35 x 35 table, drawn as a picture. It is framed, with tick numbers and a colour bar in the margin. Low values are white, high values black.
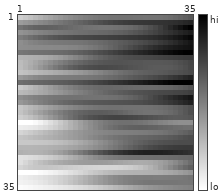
The grain runs across in streaks. The ninth with the highest average is the top right. The halves do not mirror each other. The field climbs toward the top right. The ninth with the lowest average is the bottom left.
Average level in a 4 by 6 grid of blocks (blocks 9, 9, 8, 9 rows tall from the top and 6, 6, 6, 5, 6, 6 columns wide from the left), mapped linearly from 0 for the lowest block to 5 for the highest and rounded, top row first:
233445 / 233444 / 023333 / 011233
